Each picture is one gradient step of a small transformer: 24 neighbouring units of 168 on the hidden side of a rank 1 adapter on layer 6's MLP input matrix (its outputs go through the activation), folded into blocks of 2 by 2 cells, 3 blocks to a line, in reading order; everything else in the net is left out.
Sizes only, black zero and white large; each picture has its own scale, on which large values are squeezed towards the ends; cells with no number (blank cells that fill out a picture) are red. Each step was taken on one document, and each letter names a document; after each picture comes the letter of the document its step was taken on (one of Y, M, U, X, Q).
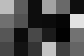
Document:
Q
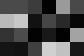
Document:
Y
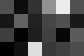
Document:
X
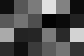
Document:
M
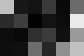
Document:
Q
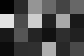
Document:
Y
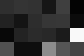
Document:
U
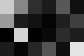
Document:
Q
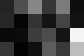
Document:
U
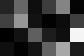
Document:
M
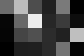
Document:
Y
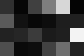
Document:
U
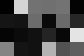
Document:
U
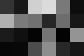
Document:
M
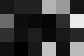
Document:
Q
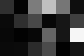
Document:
M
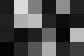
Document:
Y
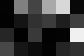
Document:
U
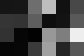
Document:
M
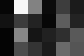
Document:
Y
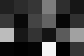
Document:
X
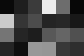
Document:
M
